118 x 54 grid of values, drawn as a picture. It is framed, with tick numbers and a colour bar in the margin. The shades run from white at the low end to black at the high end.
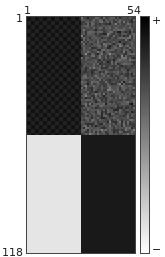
The table splits into 2 rows of 2 panels. Panel 1,1: very high, checkered, faint in contrast. Panel 1,2: high, fine-grained. Panel 2,1: very low, flat. Panel 2,2: very high, flat.
